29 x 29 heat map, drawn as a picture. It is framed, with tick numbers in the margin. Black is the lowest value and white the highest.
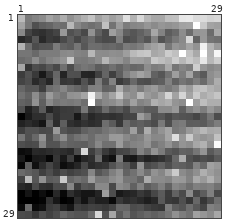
Stripes running across repeat 5 times from top to bottom. No single row or column stands out from its neighbours. The ninth with the highest average is the top right. Values rise toward the top right. The values follow a bell shape.
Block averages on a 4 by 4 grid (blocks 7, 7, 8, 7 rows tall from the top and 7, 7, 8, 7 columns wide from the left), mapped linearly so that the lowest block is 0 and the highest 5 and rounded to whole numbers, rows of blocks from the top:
2 3 4 5 | 1 2 3 4 | 0 1 2 3 | 0 1 2 3
